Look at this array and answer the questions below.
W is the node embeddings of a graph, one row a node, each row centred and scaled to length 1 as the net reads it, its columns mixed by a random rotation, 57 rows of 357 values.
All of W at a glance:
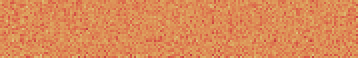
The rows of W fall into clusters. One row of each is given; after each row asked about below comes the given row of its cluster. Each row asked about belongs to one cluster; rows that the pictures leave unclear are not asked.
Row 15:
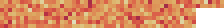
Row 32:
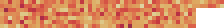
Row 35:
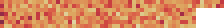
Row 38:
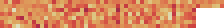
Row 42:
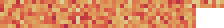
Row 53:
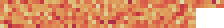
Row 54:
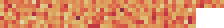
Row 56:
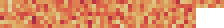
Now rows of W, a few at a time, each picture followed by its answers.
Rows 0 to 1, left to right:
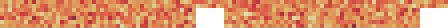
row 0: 56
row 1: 32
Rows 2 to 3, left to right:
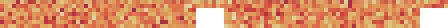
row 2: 42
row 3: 32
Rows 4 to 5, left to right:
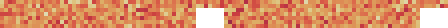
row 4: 38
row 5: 53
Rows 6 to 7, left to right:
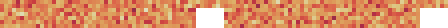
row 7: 53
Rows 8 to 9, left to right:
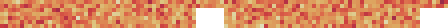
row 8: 15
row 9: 32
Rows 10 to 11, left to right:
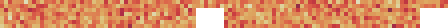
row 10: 32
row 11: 35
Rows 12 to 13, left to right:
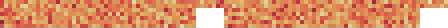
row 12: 35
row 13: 15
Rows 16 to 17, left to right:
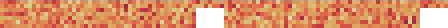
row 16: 38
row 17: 54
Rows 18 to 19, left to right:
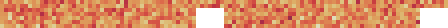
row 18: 32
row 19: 15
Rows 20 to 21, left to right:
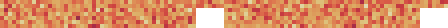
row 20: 54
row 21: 32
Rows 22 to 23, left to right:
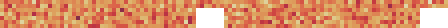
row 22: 54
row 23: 15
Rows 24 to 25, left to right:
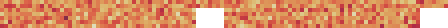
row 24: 15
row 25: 38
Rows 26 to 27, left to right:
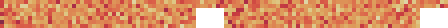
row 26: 35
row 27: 53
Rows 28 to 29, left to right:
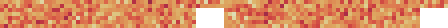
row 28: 15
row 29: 32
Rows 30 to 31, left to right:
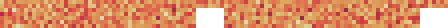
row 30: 38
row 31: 54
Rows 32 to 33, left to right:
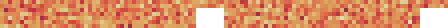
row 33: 54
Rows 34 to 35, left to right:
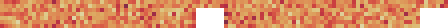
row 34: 38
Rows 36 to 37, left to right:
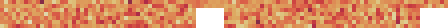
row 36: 53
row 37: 56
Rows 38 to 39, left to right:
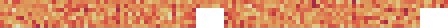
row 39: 35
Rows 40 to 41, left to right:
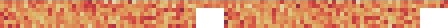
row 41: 35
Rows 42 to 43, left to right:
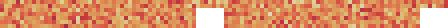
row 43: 38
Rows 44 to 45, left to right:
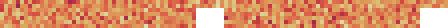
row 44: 42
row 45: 56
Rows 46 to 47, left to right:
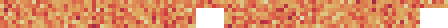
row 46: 54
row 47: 15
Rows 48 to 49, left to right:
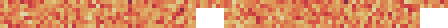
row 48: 53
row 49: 56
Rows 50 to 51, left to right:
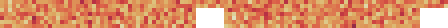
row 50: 56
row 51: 32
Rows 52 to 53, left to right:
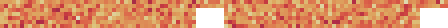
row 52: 15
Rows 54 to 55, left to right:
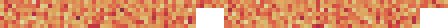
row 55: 54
